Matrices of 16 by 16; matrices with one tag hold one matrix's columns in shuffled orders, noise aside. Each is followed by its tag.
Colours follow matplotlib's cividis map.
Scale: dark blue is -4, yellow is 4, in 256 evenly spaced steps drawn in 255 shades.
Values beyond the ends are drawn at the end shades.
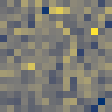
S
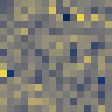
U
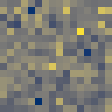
S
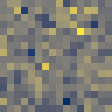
S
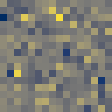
U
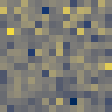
S
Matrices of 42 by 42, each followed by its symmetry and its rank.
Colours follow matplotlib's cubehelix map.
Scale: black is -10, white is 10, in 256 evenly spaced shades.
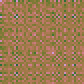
symmetric, rank three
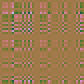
symmetric, rank one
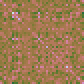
symmetric, rank five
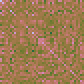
symmetric, rank five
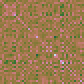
symmetric, rank five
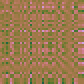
antisymmetric, rank two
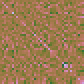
symmetric, rank five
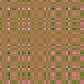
symmetric, rank one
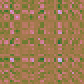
symmetric, rank three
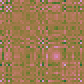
symmetric, rank three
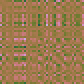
antisymmetric, rank two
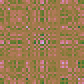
symmetric, rank three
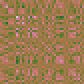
symmetric, rank three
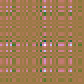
symmetric, rank one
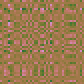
antisymmetric, rank two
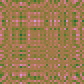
antisymmetric, rank two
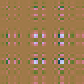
symmetric, rank one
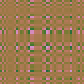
symmetric, rank one
